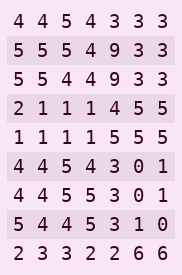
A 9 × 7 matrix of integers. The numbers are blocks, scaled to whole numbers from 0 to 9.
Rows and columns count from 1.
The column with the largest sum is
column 5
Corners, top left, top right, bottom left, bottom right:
4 3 2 6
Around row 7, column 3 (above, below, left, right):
5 4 4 5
